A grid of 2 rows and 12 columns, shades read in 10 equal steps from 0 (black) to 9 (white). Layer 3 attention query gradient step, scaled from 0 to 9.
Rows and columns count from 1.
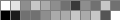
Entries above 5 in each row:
5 6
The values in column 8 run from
2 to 7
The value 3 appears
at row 2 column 11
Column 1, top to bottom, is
9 0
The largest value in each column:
9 8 5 7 6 6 6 7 6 7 7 9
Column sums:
9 9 9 11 11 11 10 9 11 11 10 13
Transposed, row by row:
9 0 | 8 1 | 5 4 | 7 4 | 6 5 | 5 6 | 4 6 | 2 7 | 5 6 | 4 7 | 7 3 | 4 9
